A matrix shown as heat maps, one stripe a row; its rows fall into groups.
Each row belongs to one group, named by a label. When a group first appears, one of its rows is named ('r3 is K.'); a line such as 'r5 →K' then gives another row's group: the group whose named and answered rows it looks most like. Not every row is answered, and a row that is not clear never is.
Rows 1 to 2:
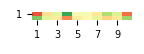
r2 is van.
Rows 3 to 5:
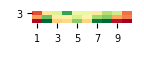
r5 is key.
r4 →key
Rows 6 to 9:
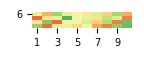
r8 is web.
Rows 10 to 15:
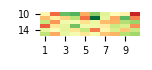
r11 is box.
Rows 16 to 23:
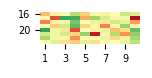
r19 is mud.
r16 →mud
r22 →van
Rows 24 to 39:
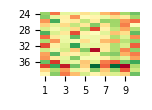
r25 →van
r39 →web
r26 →key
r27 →web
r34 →key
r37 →web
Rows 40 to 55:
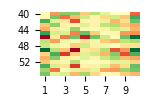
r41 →web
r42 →van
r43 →key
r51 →key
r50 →web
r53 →van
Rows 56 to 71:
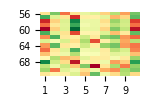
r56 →web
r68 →van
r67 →web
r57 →van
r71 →box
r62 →key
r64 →key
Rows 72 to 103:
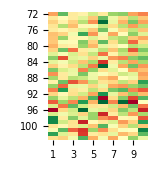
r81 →web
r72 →key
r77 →mud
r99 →van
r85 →box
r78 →key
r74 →box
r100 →box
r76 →box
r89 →web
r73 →box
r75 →web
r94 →web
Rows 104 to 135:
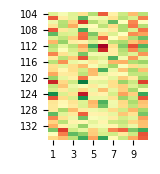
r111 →key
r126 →box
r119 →mud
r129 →van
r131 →key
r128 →web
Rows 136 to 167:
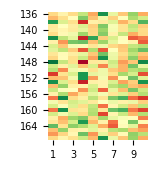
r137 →mud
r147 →box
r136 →box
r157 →key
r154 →key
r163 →mud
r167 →box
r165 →key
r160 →key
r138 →van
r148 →van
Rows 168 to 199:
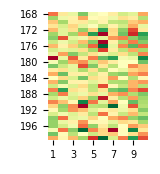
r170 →key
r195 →van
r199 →box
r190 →mud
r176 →box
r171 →web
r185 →key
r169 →van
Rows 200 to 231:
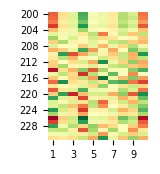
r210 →web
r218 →box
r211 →web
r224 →van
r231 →box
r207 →key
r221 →van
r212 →box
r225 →van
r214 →mud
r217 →key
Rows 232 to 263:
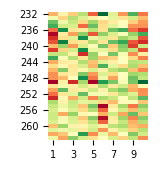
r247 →mud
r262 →mud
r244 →mud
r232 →box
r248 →mud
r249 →mud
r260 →key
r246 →key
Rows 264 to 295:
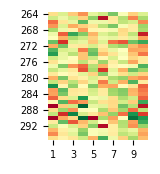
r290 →mud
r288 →web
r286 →web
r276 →web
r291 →web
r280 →key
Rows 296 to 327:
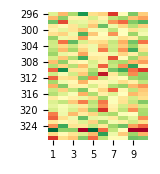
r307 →mud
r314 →key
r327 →mud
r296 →mud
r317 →box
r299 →box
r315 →mud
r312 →mud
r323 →box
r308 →key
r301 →mud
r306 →van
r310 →key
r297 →key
